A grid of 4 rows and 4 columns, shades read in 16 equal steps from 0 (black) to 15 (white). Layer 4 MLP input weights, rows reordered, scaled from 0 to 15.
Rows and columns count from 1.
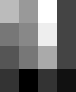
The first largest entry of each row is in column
3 3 3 1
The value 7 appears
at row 2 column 1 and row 3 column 2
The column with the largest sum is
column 3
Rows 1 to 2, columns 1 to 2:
11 9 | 7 8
